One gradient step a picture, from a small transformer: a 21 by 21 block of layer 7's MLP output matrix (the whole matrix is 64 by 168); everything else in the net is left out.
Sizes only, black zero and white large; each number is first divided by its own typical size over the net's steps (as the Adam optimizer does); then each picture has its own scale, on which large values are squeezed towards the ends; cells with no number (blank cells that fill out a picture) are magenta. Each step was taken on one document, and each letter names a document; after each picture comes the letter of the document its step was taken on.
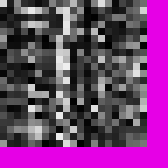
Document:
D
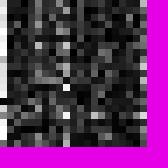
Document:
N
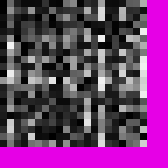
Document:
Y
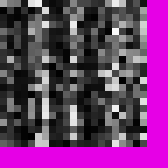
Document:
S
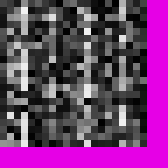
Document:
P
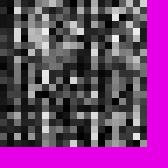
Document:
S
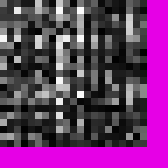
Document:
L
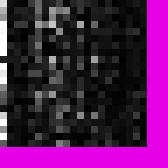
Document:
N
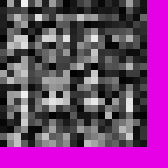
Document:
P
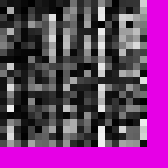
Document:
Y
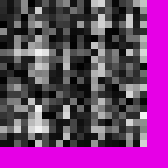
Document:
D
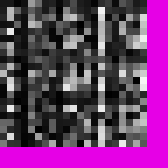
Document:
Y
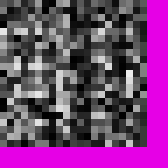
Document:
D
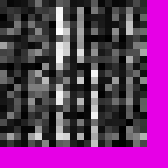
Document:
L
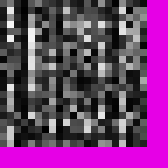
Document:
Y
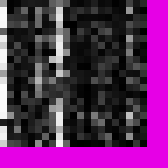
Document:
D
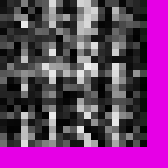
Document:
P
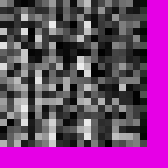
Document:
P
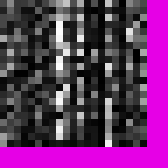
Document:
L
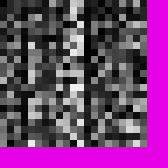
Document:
D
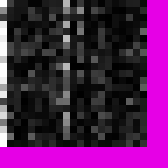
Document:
N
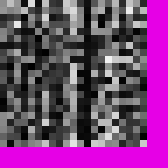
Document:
S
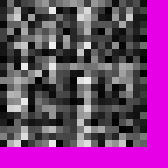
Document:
P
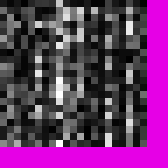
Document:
L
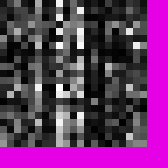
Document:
L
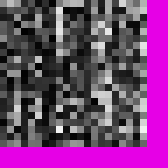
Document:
D
